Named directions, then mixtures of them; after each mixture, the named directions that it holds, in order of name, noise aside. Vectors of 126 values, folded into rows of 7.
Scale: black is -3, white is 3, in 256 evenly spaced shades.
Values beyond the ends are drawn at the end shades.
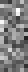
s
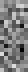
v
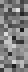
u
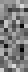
v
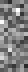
s, u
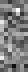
s, u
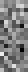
v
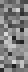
u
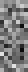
v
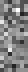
s, u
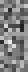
u, v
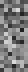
u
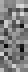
v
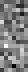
u, v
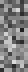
u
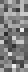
u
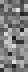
u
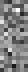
s, u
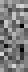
v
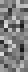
u, v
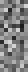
u, v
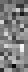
u, v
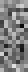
v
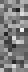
u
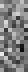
s, v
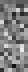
u, v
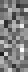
v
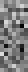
v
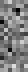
s, u
